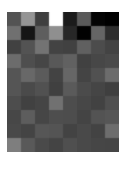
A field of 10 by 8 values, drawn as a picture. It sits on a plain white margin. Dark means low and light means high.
Ninth with the highest average: top middle. Mirror symmetry: none. Average level on the scale: 30%. Ninth with the lowest average: top right. Roughest part: top middle. Seam: horizontal, 20% of the way down, the bottom part calmer.
